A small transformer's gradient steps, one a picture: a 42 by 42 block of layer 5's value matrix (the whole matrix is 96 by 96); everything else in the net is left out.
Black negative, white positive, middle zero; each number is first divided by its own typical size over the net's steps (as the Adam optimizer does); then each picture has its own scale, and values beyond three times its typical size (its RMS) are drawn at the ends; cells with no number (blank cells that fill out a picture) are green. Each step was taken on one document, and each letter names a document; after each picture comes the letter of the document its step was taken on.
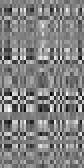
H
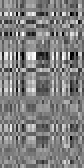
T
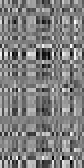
T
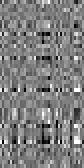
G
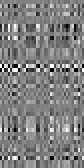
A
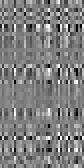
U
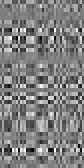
H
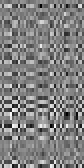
H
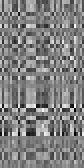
T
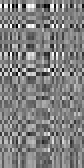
T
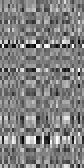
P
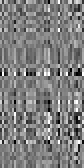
U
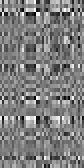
P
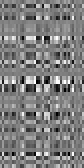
P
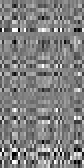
G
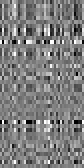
U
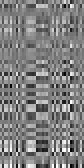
T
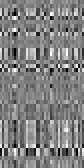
A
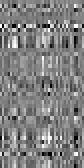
G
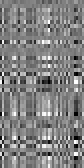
G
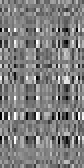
A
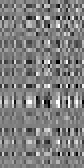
U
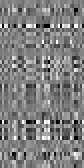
G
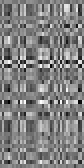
H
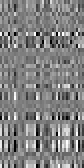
A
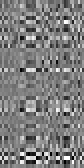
P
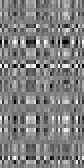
A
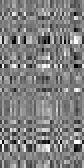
G
